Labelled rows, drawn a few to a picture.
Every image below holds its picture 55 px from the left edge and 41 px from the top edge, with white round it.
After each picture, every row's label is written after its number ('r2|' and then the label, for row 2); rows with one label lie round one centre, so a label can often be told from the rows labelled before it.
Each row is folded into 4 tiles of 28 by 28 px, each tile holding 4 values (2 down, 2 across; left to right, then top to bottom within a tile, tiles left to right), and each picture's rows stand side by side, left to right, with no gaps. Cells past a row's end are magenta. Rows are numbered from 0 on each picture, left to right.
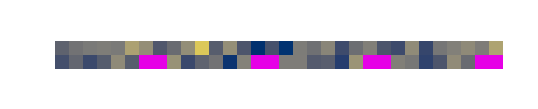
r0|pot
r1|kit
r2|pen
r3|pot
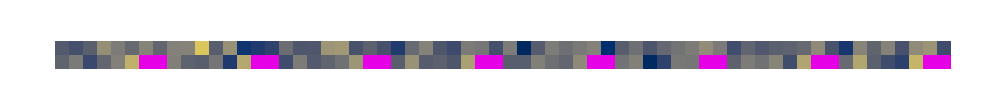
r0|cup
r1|kit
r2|cup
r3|pen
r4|cup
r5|pot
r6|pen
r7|pen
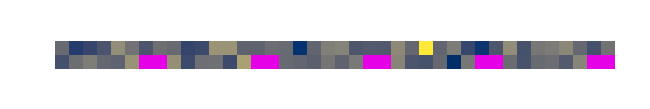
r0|cup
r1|cup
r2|cup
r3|kit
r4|cup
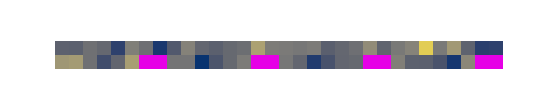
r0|pen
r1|pot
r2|pot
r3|kit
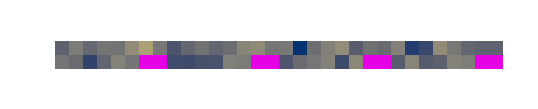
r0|pot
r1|pot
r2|cup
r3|cup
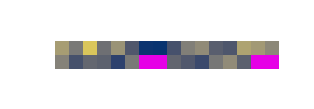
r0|kit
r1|pot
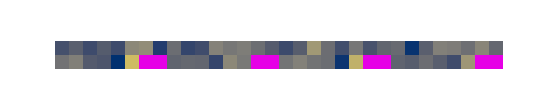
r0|pen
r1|cup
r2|pen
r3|cup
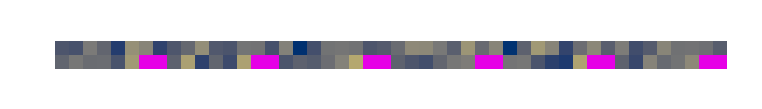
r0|pen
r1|pen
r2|cup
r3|pot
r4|pen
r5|cup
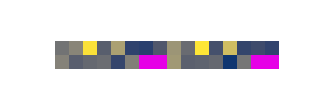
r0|kit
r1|kit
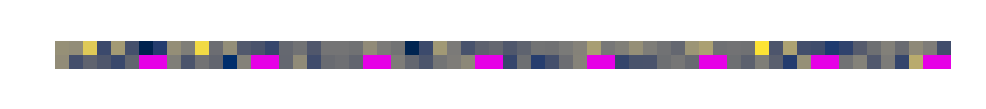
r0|kit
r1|kit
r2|pot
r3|cup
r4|pot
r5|pot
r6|kit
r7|pen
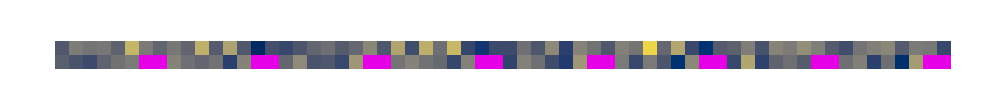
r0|pot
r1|kit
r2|pen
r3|kit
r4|pen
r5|kit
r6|pot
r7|pen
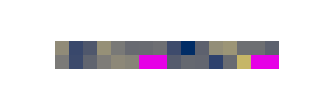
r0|cup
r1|cup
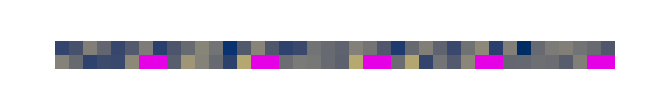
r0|pen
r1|pen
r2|pen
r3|pen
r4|cup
